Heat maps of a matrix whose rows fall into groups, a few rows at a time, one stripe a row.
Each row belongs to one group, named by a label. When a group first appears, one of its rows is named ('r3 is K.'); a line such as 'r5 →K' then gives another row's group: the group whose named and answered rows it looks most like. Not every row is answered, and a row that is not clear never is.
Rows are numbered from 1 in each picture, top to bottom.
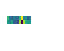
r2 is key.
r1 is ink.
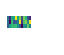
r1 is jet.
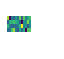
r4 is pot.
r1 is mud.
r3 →ink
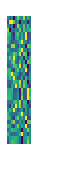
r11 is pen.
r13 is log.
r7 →ink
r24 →pen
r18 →jet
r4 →mud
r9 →ink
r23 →jet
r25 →ink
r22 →log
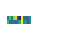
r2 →ink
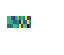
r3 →log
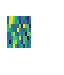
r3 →key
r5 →pot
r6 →log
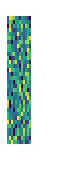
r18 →key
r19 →log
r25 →ink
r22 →mud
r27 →mud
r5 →key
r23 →mud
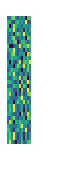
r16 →log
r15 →pen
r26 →pot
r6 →pot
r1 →pot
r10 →pot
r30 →pen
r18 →log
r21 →ink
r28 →ink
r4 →pen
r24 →pen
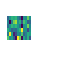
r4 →ink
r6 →key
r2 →jet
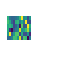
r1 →ink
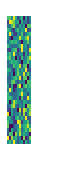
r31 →mud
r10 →pen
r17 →pot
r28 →mud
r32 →pen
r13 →log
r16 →log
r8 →ink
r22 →jet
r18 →key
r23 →pot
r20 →ink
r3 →pot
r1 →pen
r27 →key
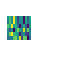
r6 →log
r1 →pen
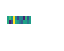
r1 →pen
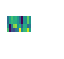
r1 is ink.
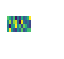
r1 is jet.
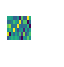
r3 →key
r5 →mud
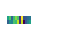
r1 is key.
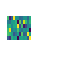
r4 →key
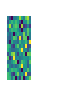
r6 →log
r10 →pot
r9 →ink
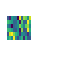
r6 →pen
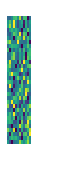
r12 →key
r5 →log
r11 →pot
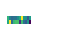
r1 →ink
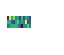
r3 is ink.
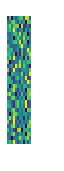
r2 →pot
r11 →pen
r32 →pen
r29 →key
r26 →pen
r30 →pot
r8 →ink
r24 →pot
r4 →pen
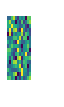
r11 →key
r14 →ink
